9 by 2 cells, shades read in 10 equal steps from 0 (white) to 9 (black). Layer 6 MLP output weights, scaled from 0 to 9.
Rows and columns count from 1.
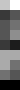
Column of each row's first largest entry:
1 1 1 1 2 1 2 2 1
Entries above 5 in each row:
0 2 1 1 2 0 0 1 2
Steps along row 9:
same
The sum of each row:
2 13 11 10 15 6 8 11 18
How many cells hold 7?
2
